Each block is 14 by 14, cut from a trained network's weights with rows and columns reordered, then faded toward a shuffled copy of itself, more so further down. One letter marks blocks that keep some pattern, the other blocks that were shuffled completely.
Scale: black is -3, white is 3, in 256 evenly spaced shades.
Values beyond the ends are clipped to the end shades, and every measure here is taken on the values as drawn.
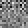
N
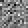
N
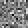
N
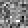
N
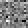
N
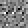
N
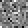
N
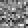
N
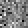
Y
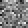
N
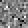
Y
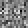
N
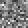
Y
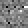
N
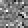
N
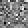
N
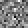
Y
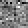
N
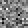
N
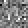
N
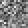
Y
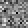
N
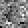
N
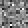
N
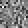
Y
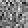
N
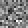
N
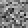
Y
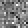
N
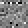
N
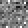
Y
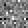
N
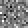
Y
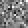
Y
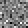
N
